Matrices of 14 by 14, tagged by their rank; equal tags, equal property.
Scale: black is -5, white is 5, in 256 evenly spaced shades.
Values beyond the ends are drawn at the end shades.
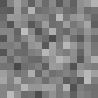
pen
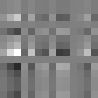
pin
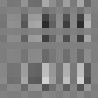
pin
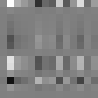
pin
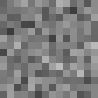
pen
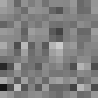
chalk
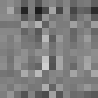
chalk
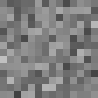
pen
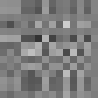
chalk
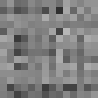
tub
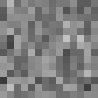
tub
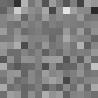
tub
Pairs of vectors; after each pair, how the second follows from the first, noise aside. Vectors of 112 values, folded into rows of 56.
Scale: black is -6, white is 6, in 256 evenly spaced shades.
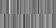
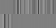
partly zeroed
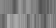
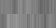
shrunk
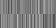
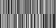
scaled up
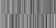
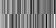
scaled up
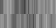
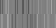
partly zeroed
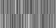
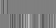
partly zeroed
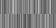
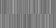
shrunk
